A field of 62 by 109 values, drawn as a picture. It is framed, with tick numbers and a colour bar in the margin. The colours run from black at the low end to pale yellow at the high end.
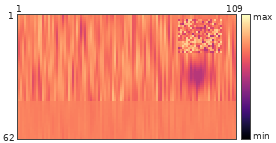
Seam: horizontal, 70% of the way down, the bottom part calmer. Dips: one, in the middle right. Odd patch: rougher, in the top right. Roughest part: top right.
